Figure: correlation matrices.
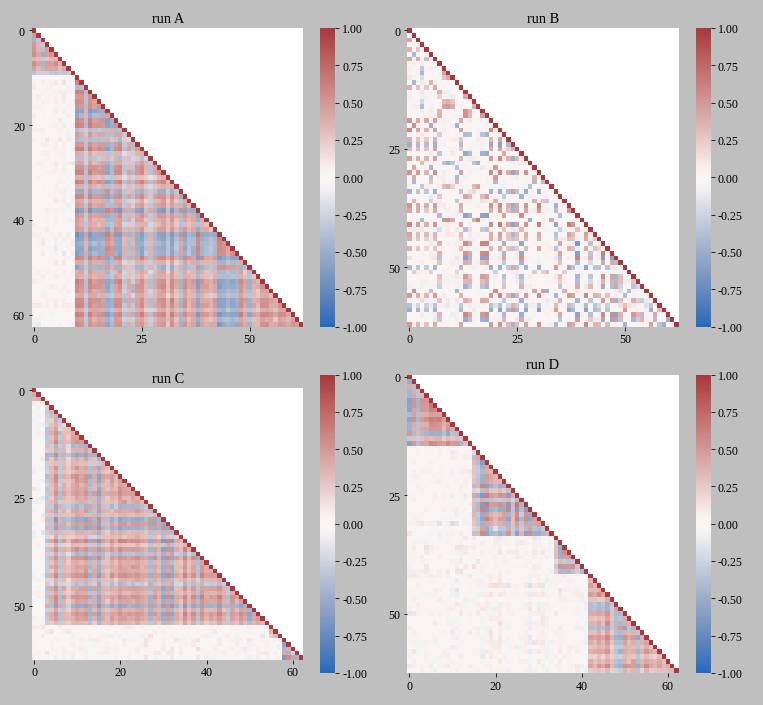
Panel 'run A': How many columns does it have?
63
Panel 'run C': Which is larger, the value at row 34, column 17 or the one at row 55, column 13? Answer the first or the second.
the first
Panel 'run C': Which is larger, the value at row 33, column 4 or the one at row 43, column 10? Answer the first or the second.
the second
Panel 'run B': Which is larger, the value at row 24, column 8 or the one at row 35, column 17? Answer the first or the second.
the second
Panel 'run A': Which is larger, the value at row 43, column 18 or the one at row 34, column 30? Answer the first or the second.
the first
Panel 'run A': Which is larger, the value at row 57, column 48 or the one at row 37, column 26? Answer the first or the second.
the first
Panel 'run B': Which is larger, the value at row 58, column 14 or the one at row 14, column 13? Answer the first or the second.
the second
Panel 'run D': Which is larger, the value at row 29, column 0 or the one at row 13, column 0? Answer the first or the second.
the first
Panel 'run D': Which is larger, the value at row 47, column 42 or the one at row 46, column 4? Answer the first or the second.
the first
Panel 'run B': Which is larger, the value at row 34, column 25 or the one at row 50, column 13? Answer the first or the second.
the second
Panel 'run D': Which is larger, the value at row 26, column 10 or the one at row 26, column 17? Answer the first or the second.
the second
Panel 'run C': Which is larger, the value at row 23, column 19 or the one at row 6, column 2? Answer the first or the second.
the first
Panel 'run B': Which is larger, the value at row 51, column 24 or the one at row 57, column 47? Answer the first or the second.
the second
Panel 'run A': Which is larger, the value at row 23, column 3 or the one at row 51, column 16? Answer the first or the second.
the second
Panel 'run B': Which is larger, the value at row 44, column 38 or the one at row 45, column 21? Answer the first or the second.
the first
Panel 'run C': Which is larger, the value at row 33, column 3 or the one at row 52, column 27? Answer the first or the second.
the first
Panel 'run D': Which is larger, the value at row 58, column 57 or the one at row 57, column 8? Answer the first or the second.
the first
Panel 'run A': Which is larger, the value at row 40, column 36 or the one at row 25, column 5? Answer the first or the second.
the first
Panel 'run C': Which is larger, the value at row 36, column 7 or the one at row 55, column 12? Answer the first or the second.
the first
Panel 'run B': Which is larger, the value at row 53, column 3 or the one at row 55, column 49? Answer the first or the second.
the first
